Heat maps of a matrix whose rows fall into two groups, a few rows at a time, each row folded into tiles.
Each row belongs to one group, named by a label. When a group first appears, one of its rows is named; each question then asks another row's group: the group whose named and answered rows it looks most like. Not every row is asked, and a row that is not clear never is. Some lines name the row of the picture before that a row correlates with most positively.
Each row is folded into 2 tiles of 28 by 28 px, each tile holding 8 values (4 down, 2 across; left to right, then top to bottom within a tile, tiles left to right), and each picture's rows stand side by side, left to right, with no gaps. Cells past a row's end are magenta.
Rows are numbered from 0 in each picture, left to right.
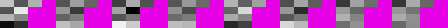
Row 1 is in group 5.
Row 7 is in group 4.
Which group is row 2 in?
5
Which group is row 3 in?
5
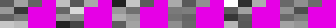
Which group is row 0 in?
5
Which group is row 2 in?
4
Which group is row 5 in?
5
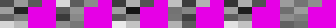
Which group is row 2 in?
5
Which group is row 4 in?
5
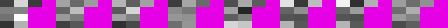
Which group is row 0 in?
4
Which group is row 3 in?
4
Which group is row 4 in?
5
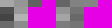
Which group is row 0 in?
4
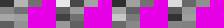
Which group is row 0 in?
4
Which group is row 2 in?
4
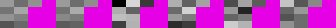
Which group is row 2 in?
4
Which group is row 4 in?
5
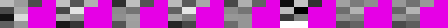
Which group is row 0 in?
4
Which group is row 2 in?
4
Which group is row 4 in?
4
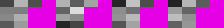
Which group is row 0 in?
4
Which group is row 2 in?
4
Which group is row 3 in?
4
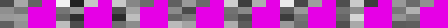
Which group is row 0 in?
4
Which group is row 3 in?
5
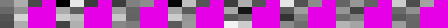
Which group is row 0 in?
4
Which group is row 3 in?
4
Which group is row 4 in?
5
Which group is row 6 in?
5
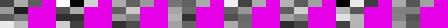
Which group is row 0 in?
5
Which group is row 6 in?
4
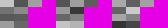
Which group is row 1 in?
5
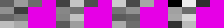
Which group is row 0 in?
5
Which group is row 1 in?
4
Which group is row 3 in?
4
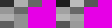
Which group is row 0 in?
4
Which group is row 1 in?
4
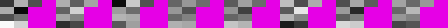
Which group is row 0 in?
5
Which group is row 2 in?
4
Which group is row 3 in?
5
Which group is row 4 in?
5
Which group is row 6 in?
5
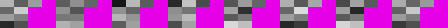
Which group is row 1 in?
5
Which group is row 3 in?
4
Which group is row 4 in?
5
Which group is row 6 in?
5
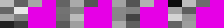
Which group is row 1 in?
4
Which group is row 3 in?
4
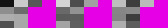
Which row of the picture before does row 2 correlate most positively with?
2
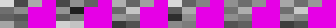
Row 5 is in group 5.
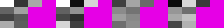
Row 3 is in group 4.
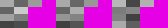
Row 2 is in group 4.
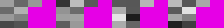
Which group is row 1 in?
4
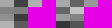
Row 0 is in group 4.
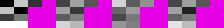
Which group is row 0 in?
5
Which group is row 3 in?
5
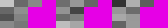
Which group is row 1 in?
5
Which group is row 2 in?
4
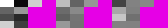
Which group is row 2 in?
4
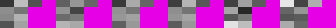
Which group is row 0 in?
4
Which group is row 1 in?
5
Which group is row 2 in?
4
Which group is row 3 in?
4
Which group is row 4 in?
5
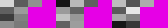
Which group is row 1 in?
4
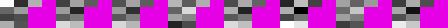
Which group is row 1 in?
5
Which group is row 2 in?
5
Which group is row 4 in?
5
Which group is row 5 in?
5
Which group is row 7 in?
5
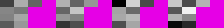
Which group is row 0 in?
4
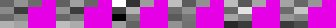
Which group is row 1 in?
5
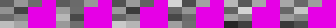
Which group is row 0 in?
5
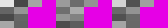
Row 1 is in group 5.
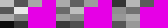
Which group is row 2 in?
4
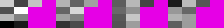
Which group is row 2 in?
4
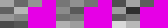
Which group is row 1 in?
5
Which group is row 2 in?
5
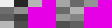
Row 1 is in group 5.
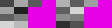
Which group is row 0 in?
5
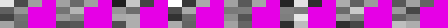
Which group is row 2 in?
4
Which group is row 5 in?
4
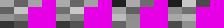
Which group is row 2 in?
4
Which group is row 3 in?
4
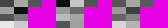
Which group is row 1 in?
4
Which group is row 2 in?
5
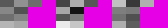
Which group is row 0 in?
5
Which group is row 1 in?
5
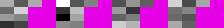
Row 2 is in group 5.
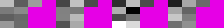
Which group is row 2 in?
5
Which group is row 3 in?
4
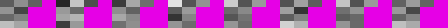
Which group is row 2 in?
4
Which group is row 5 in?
5
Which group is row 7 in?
5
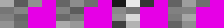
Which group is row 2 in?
4
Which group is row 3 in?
4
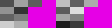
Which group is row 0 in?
5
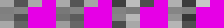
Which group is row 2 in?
4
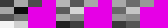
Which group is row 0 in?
5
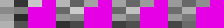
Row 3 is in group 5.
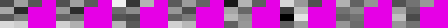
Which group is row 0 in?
5
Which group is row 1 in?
5
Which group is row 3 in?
5
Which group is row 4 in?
4
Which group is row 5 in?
4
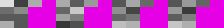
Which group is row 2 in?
5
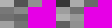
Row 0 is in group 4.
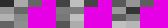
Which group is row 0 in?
4
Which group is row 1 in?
4
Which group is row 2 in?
5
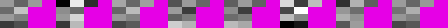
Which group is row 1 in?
4
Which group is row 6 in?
4
